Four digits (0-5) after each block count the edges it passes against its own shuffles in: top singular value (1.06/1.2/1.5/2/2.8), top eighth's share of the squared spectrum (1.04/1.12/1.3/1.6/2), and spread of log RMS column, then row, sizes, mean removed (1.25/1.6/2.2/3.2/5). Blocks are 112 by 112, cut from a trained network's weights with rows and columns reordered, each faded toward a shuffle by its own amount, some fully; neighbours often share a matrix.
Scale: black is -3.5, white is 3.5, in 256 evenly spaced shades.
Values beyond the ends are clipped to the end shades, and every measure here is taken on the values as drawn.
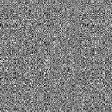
4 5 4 3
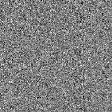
3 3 2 2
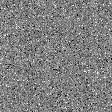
0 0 0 0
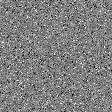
0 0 0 0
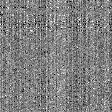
4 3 1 3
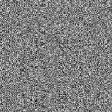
4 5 3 1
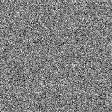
2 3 1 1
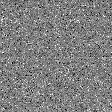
1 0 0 0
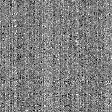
4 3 1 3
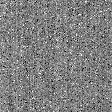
2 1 0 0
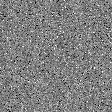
0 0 0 0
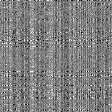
5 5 2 4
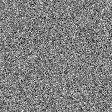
0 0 0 0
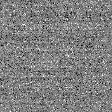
2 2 2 0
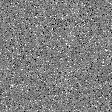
0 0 0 0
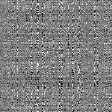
4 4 4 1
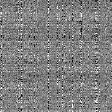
4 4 4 0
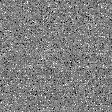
2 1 0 0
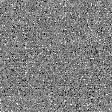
2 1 1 0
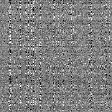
4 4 4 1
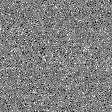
1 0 0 0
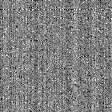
4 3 0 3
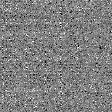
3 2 2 0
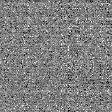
3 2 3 0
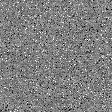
1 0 0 0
